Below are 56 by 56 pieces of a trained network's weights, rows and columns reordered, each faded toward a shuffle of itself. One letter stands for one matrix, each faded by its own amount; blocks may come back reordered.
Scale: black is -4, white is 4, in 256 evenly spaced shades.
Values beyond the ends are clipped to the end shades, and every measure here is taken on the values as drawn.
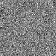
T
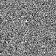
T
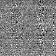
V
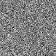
T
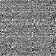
V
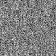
T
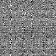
V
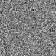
T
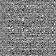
V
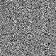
T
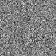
T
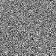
T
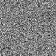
T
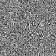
T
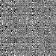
V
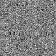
T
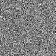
T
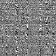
V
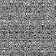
V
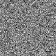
T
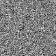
T
